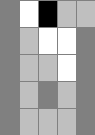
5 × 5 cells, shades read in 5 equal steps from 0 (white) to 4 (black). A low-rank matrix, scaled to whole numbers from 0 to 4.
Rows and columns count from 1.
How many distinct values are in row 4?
2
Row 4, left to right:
2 1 2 1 2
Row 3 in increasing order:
0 1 1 2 2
